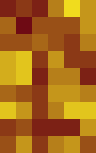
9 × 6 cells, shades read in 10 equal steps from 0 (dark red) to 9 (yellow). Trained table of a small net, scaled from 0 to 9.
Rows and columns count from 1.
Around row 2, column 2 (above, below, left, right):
2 3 4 3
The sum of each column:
39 39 18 39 42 42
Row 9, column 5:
6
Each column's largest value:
8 8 4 6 9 8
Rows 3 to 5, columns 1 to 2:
3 3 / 7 8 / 7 8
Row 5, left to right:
7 8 1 5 5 1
